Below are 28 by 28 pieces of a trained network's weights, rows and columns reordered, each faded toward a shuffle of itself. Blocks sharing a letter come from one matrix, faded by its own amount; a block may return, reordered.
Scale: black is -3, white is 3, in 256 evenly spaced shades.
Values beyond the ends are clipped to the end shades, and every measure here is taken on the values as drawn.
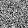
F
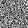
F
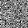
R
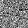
F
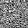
R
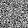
F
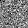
F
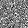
F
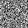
F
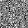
R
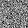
F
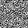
F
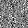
R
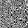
R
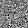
R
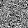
F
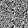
R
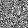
R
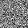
F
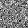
F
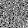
R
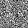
F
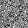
F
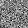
F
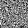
F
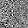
R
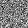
F
